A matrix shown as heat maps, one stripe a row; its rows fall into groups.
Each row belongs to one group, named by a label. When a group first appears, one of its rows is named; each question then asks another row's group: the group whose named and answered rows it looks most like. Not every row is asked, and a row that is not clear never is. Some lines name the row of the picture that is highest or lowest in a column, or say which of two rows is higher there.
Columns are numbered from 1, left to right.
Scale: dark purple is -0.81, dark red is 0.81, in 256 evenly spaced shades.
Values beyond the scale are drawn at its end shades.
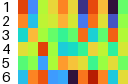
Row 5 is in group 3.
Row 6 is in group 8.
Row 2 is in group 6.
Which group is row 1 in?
6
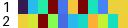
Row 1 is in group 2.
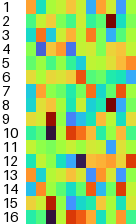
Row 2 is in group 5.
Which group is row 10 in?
3
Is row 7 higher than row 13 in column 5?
No
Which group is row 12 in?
8
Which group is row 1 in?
6
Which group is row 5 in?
8
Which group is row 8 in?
5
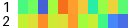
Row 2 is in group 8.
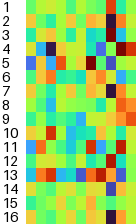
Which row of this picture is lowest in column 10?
13
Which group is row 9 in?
8
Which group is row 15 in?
2
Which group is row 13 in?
8
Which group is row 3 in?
5
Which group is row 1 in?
5
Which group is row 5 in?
2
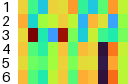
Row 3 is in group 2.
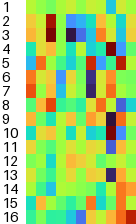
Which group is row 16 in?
8
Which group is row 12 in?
3
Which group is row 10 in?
5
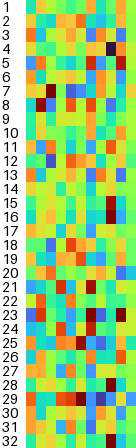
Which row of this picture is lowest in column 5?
7
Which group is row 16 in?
5
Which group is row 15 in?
5
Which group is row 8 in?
2
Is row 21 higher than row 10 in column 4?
Yes
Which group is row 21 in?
2
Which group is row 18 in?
3
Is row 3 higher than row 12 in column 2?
No
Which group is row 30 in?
6
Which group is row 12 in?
3
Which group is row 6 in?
6
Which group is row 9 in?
2
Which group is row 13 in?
6
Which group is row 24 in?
2
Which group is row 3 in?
6
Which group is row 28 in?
5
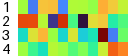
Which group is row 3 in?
5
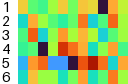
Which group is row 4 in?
3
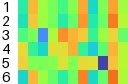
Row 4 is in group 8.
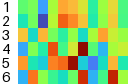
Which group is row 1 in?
3
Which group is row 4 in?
2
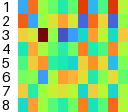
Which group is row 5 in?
8
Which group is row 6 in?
3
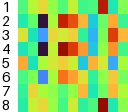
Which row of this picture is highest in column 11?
3
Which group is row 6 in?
3
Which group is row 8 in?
5
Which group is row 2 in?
3
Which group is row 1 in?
5
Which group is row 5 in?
6
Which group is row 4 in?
3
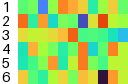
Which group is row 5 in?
2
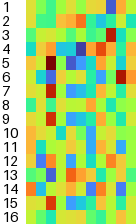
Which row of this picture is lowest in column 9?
1
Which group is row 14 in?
6
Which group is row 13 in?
3
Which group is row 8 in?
2
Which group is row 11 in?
6
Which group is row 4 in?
8
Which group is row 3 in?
5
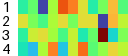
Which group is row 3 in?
5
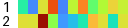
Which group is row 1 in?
2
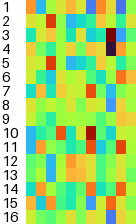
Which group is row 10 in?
2
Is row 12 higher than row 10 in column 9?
Yes
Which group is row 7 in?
2
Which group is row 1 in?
6
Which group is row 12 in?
3
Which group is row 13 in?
3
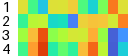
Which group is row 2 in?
8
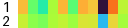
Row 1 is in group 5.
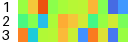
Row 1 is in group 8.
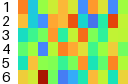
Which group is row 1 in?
6
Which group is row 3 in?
2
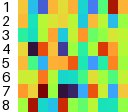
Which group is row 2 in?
6
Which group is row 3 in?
2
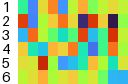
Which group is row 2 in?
6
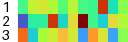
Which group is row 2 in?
2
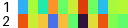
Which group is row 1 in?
2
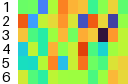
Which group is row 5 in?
2
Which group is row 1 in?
3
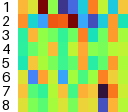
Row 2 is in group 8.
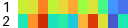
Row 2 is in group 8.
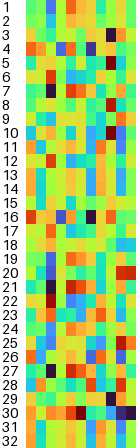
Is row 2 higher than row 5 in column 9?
No
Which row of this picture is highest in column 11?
20
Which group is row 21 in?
3
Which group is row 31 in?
6
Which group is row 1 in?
3
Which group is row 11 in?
6
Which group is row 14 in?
6
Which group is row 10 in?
5
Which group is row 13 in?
6
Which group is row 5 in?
5
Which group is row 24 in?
3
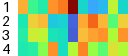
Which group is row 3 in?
8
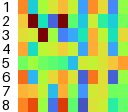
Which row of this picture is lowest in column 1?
5
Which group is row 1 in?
6
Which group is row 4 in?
6
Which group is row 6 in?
6
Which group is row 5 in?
8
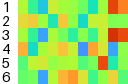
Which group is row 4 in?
6
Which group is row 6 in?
3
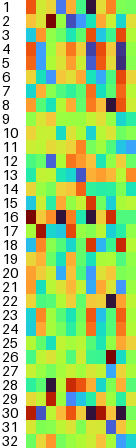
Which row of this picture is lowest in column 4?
16
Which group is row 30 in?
6
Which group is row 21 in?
6
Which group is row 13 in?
8
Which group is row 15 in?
2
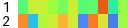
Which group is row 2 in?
6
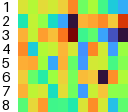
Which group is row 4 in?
6
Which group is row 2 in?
8
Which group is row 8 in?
8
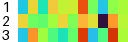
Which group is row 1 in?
2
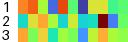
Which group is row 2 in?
5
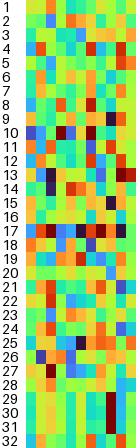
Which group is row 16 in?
6
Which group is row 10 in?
2
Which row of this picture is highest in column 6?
19
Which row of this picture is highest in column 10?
13
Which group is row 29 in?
5
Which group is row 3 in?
8
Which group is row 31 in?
5
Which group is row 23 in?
3
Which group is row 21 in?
8
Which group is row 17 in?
8
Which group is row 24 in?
8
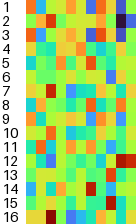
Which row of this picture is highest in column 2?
11
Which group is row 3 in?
6
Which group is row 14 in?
2
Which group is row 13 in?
5
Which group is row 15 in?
5
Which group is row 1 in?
6
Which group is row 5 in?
2
